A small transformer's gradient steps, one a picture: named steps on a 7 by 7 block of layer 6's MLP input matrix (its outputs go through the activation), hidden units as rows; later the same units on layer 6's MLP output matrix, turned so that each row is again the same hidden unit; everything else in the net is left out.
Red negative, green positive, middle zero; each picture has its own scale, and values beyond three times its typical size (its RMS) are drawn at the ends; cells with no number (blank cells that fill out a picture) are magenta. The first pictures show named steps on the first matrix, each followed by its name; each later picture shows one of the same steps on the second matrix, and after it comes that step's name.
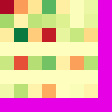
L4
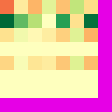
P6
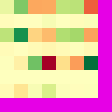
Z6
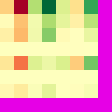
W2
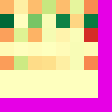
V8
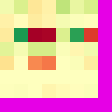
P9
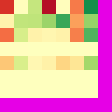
P6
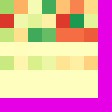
V8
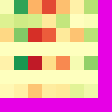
L4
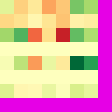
L4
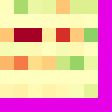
Z6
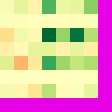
P9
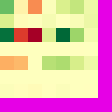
W2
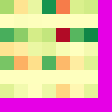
Z6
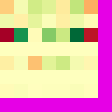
W2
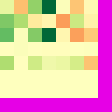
V8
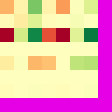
W2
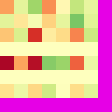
L4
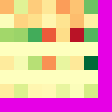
L4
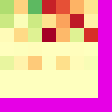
V8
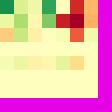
P6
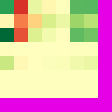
V8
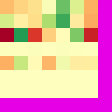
V8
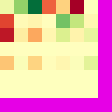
P6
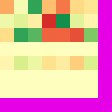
V8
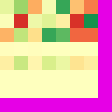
V8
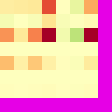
W2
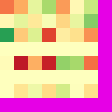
L4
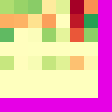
P6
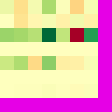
W2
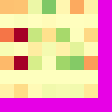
Z6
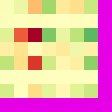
P9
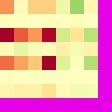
Z6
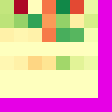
P6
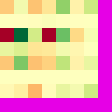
P9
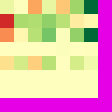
V8
